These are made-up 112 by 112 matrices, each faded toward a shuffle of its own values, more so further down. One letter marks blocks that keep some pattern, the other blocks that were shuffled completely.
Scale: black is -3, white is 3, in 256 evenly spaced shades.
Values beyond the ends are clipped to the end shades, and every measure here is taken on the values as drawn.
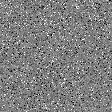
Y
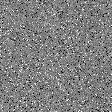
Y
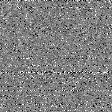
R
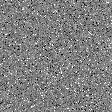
Y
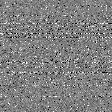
R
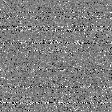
R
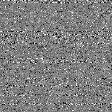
R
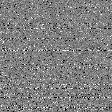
R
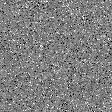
Y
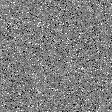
Y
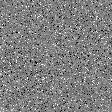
Y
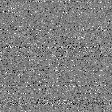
R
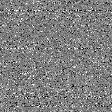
R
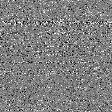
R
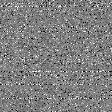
R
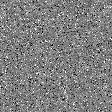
Y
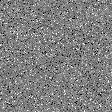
Y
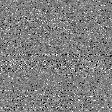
R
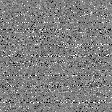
R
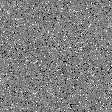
Y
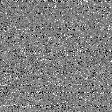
R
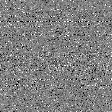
R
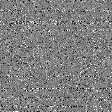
R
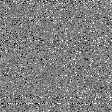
R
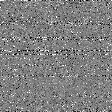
R
